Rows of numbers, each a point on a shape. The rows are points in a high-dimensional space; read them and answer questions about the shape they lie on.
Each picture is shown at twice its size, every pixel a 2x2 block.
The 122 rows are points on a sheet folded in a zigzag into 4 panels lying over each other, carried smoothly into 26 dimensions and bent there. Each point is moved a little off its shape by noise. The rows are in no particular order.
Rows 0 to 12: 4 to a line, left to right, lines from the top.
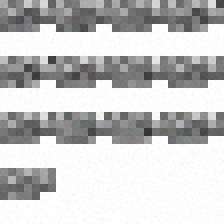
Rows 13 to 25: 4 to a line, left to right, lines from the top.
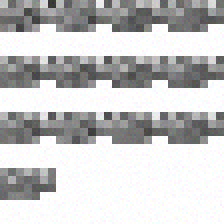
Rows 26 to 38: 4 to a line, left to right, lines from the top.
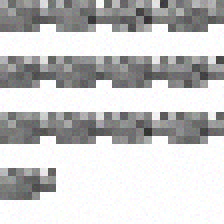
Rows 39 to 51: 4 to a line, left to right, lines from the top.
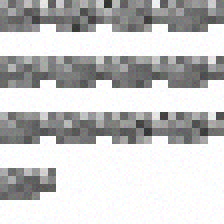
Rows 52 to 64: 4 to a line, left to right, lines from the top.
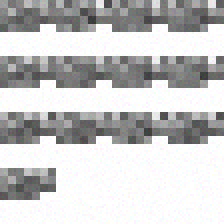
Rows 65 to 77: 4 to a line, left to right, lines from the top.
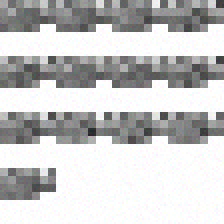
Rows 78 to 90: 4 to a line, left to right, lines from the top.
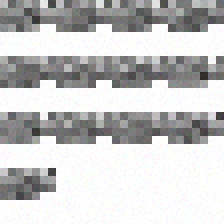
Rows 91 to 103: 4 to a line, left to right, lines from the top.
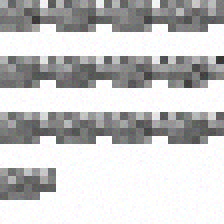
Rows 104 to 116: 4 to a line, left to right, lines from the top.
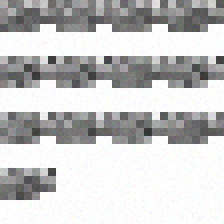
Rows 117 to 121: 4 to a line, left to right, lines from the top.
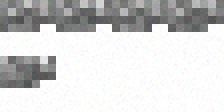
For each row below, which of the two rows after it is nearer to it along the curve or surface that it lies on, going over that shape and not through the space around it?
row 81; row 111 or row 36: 111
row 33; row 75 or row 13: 13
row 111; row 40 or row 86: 40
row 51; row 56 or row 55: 56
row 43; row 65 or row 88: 65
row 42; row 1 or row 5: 1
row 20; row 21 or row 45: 21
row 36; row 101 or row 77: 77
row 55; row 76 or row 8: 76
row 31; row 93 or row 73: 93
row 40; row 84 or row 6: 84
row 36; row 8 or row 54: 54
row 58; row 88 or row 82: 88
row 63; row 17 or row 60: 60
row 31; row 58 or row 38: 58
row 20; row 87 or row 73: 73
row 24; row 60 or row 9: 60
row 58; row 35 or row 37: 37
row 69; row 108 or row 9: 108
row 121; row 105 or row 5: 105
